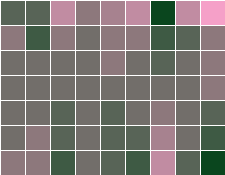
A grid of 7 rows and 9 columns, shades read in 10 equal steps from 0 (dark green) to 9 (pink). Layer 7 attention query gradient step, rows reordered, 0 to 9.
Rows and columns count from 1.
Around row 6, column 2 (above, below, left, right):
4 5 4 3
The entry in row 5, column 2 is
4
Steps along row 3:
same same same up down down up up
